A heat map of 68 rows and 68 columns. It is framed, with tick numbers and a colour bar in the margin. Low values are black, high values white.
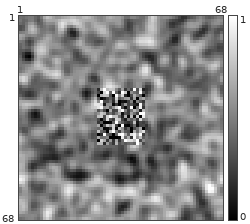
Roughest part: centre. Mirror symmetry: none. Average level on the scale: 50%. Odd patch: rougher, in the centre. Grain: blotchy. Slope: none. Stripes: none.
